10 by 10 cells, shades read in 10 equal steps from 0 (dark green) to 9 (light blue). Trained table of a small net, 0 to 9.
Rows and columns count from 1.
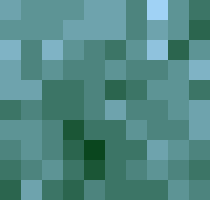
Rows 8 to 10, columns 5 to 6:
0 3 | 1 3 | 4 3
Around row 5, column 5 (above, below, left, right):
4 4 3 2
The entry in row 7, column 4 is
1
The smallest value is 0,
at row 8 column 5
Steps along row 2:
same same up same same down up down down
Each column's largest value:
7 6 7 6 6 6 5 9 5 7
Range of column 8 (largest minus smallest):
6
